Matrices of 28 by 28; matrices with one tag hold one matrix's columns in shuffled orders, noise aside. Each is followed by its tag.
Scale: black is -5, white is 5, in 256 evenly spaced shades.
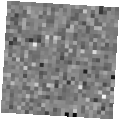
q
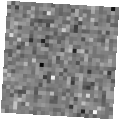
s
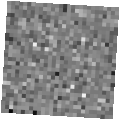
q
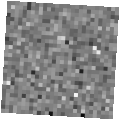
q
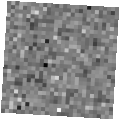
s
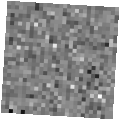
q
